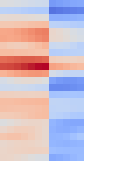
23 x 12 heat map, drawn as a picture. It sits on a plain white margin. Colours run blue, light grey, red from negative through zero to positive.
Seam: vertical, 60% of the way across, the left part higher. Histogram: bell-shaped. Roughest part: centre. Grain: streaks across.
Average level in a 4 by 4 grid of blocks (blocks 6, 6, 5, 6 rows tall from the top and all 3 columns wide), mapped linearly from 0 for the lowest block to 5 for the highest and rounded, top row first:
3321 | 5532 | 3321 | 3310
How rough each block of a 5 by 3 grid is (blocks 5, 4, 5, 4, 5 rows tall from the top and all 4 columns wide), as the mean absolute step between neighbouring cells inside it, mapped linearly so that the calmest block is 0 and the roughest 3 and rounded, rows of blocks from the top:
121 / 121 / 232 / 010 / 010
